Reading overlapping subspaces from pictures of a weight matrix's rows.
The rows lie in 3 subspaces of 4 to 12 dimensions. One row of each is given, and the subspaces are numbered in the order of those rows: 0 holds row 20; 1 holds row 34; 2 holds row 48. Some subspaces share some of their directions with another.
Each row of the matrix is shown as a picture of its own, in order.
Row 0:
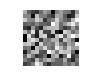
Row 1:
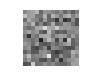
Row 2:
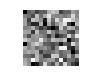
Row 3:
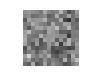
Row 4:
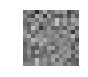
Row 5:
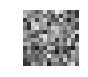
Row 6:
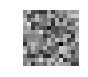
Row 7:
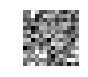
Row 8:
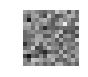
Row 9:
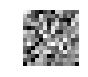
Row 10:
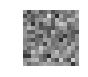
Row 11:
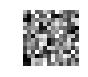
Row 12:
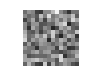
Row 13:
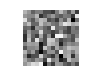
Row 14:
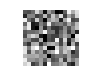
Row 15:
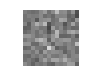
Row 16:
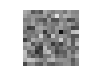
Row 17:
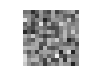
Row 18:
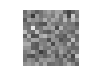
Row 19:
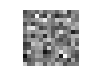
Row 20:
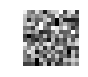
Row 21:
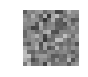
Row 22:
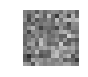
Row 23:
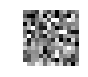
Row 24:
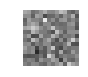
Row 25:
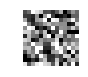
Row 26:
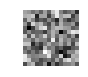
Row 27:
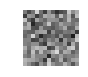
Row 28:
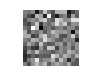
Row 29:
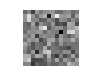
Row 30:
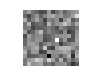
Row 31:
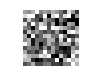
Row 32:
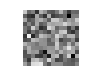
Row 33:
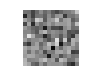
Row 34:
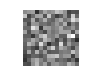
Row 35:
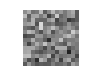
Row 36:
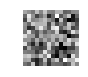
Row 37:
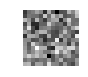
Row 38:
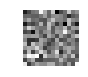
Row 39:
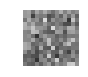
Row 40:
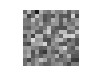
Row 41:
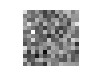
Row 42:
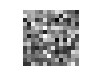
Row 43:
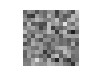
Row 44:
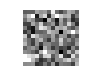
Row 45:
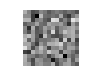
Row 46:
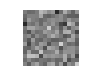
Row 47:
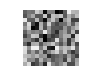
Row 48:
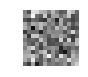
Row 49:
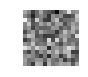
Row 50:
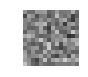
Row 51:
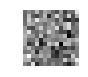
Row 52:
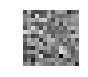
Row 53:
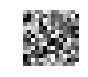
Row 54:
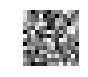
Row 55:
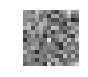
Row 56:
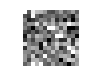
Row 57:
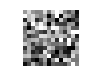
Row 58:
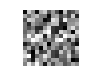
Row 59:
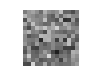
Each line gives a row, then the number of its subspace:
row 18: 2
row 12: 2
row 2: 2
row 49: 2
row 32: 2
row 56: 2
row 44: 2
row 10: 0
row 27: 0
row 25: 2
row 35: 0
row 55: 2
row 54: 2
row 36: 1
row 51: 1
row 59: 1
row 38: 2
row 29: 2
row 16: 2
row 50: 1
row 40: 0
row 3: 1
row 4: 0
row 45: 2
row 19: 2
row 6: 2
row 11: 2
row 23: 2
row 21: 0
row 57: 0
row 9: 2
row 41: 2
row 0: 2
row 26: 2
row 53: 2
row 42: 1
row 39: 2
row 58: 0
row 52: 2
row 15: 1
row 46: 2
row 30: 2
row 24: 2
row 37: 2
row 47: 0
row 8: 2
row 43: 1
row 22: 1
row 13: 2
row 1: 1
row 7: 2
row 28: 0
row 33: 1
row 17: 2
